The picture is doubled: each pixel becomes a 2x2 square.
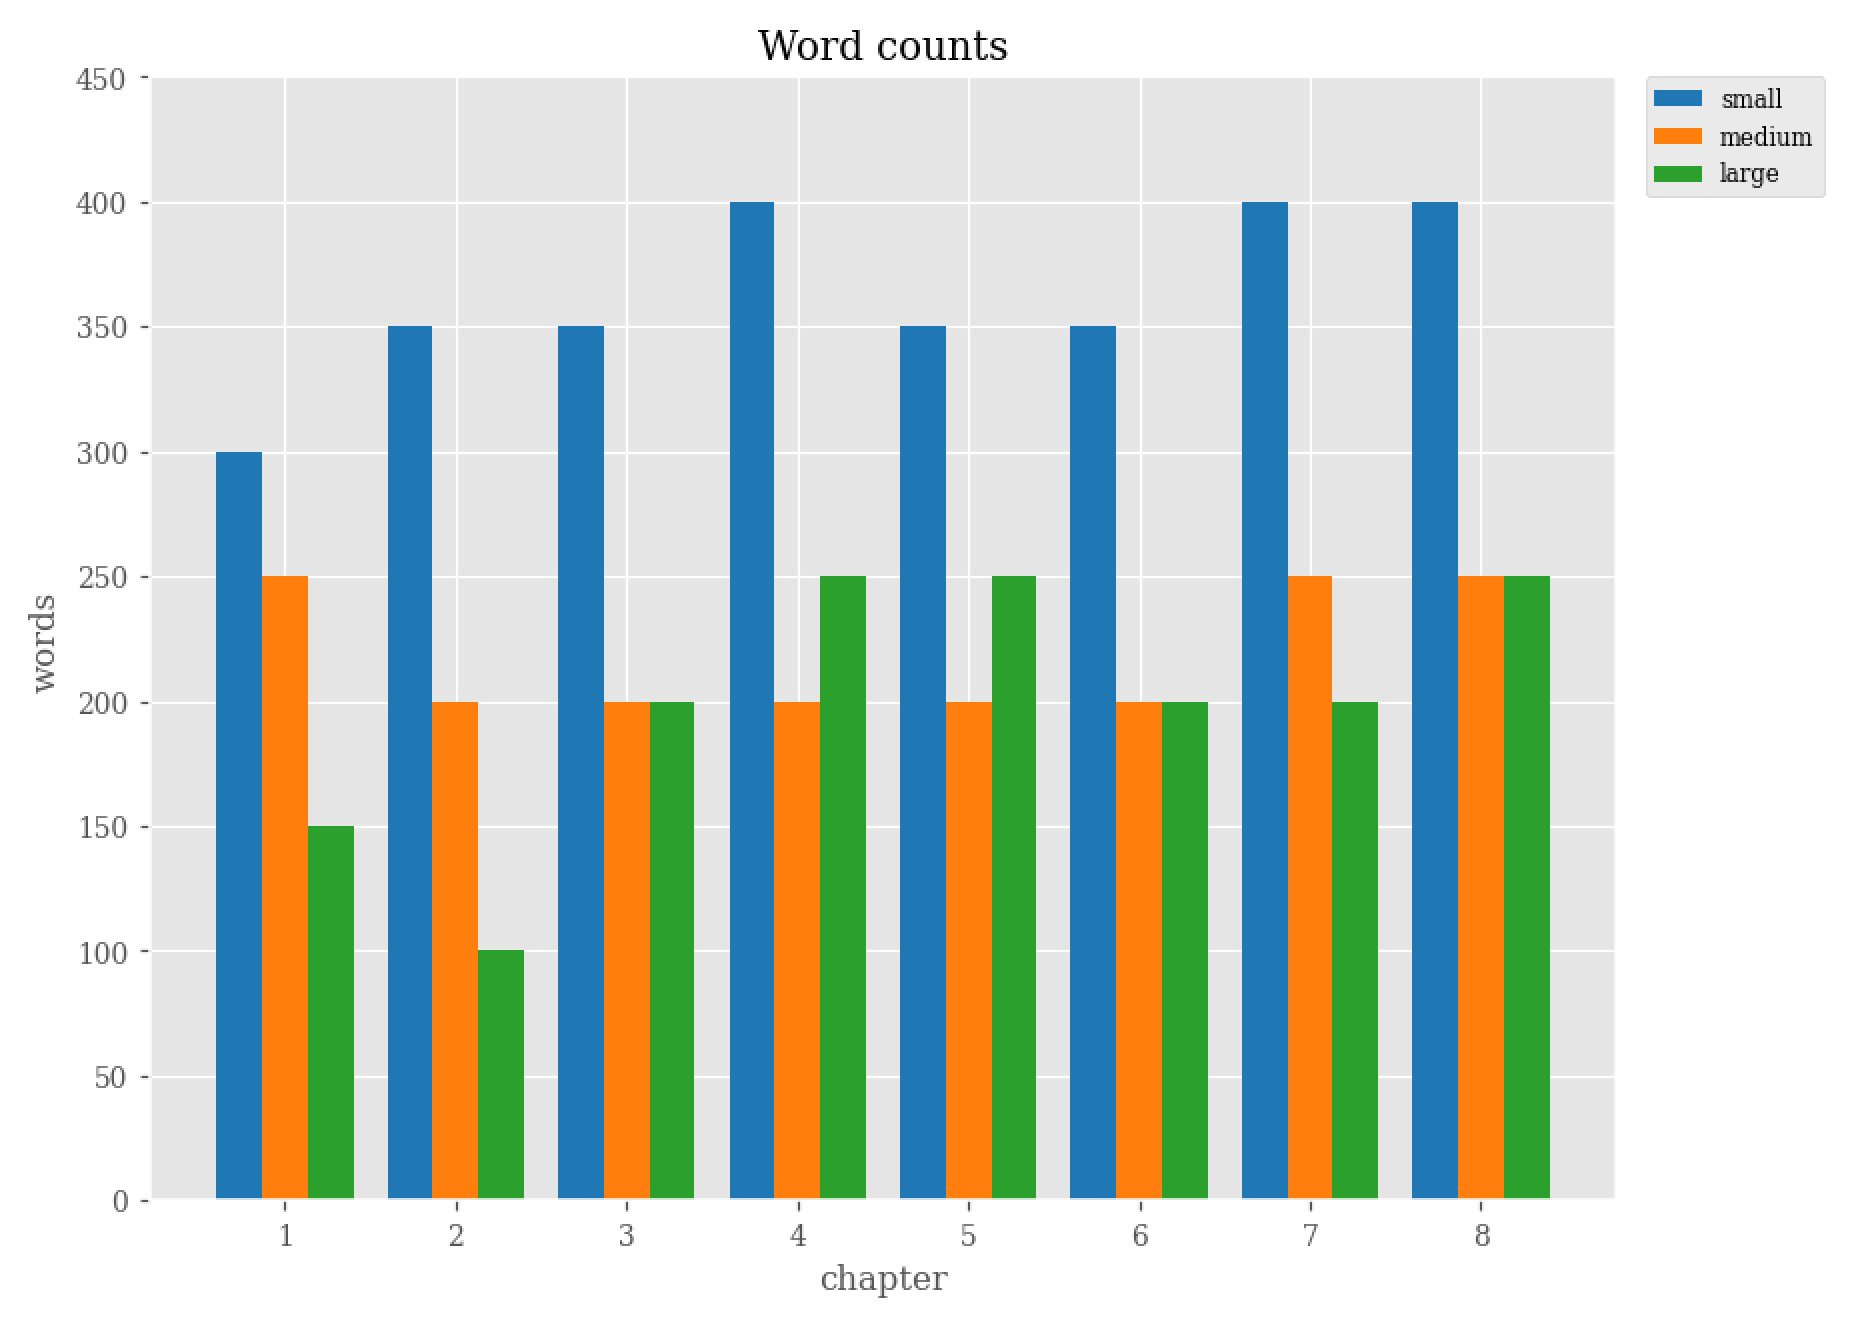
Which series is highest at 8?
small
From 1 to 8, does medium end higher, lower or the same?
the same
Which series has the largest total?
small
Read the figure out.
Title: Word counts
x-axis: chapter, ticks 1 2 3 4 5 6 7 8
y-axis: words, ticks 0 50 100 150 200 250 300 350 400 450
Legend: small, medium, large
Values:
small: 300 350 350 400 350 350 400 400
medium: 250 200 200 200 200 200 250 250
large: 150 100 200 250 250 200 200 250
